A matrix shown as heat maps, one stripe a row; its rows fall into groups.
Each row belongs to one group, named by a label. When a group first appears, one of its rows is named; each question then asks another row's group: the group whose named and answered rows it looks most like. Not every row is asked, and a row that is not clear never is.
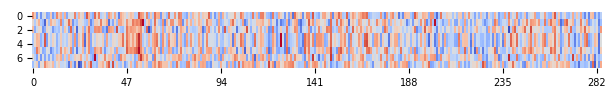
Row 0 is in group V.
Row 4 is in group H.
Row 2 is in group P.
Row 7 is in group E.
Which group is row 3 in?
H
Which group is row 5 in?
P
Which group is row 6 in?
V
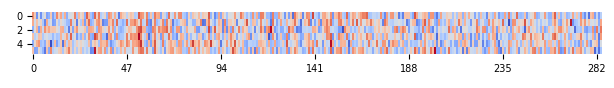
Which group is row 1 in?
P
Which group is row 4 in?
H
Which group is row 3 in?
P
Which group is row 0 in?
V
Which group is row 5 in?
V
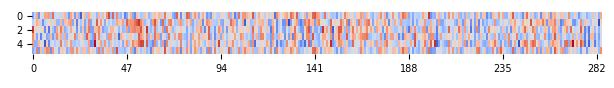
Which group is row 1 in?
H
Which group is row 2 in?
P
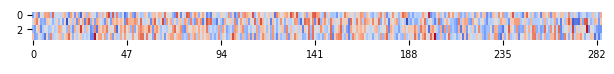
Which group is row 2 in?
V
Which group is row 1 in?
H
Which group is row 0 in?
E
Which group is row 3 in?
V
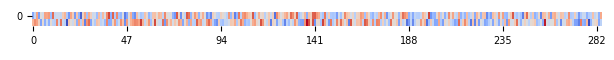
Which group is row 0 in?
E
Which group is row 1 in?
H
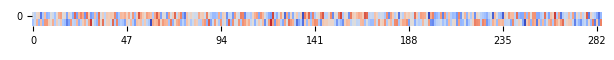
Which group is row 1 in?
E
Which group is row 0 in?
V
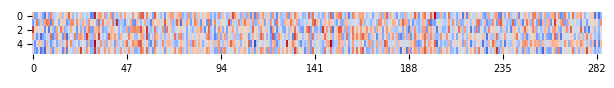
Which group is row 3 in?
V
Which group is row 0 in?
V
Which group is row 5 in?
V
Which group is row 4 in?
P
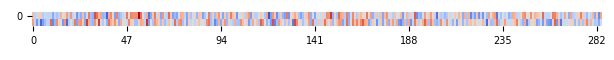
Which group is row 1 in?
V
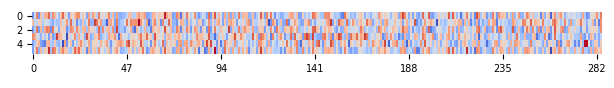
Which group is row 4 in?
H
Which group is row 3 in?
V
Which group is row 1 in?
P
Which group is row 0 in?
E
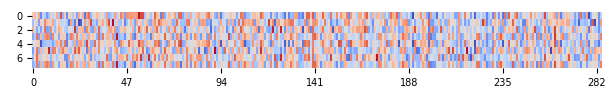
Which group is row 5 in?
E
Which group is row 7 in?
E
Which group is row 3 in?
E
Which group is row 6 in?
H
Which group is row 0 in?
H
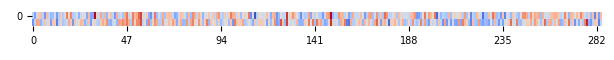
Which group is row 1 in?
H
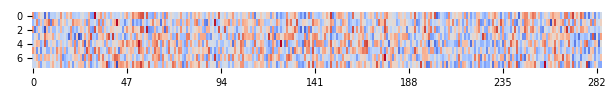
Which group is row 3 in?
E
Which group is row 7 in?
H
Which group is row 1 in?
E
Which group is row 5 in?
V
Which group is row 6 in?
E
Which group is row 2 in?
P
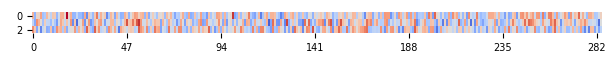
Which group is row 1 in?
P
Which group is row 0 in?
P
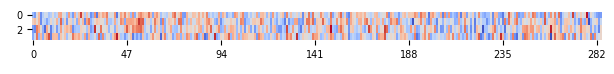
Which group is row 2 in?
P
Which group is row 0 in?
V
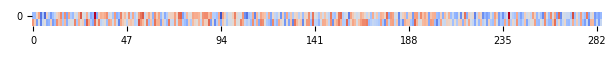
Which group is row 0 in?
V
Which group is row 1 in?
V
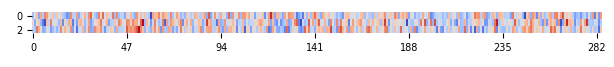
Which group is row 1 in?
H
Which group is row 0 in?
E
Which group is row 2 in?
P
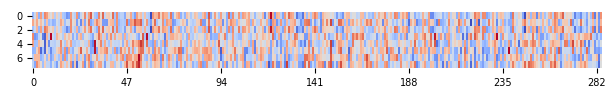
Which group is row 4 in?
P
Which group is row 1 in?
P
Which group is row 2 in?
E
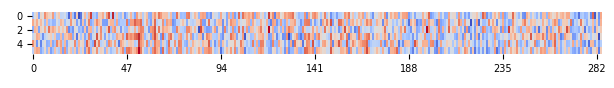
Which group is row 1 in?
P
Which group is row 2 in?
E
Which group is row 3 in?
H
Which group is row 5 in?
H
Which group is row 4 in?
V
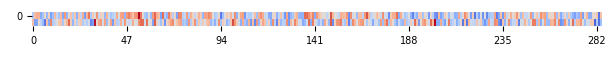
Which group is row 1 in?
V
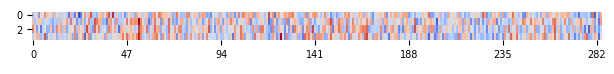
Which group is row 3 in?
H
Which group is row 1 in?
P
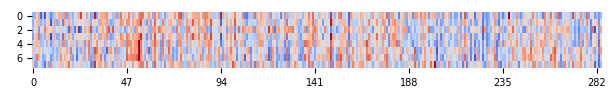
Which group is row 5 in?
P
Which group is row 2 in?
E
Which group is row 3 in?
H
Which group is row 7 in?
V
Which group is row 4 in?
H
